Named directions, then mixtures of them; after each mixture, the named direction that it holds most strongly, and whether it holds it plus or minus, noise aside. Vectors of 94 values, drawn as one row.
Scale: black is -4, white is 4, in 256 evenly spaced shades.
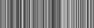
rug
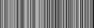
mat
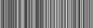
mat, minus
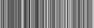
mat, minus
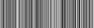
mat, minus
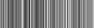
mat, minus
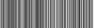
mat, minus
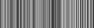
rug, plus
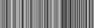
rug, minus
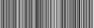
mat, minus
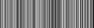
mat, plus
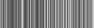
mat, minus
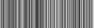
mat, minus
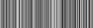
rug, minus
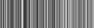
rug, plus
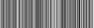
mat, minus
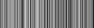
mat, plus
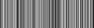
mat, plus
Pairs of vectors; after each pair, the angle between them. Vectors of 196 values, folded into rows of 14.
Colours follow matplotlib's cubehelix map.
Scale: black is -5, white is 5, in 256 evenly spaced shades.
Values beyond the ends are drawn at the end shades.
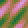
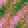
nearly opposite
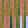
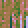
nearly parallel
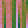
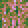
partly opposed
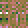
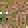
nearly parallel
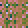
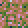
partly aligned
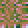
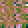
nearly opposite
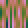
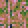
partly aligned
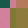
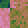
nearly parallel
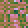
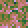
partly aligned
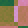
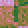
nearly opposite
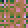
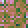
nearly opposite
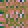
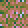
nearly parallel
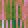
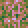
partly opposed
